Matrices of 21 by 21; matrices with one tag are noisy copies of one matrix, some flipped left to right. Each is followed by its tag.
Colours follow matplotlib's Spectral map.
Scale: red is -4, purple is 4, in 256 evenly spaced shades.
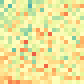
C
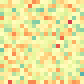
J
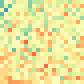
C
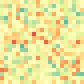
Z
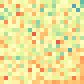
C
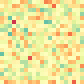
J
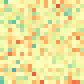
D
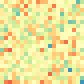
D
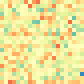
J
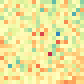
C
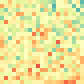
C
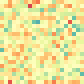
J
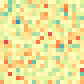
Z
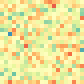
J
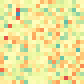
Z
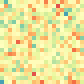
D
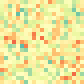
Z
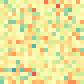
D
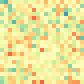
D
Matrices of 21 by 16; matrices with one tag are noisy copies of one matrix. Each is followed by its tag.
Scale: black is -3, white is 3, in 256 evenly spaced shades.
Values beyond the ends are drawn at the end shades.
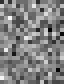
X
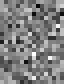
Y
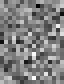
Y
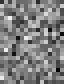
X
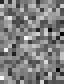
X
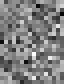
Y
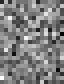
X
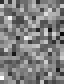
X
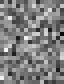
X
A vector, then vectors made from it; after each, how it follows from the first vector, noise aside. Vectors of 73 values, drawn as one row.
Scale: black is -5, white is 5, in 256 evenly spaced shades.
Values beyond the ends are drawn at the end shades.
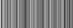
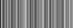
negated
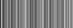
negated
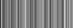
negated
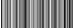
scaled up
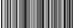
scaled up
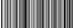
scaled up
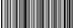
scaled up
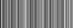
negated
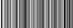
scaled up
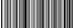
scaled up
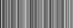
negated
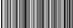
scaled up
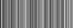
negated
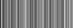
negated
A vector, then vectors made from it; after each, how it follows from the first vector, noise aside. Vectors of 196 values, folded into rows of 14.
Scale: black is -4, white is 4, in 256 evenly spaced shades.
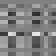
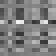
reversed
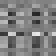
copied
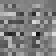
sign-scrambled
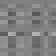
shrunk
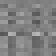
shrunk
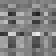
copied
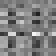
copied
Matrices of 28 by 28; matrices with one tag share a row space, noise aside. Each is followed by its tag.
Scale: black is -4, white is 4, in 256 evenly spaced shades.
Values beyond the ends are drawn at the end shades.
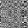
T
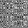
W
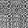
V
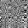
T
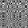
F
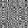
F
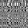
V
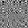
F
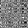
T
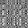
F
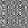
F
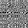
V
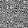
W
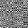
W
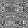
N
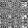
T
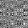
W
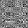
N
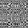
V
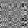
T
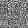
V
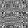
N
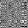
T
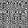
F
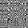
V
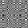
F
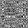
N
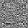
N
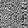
T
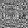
N
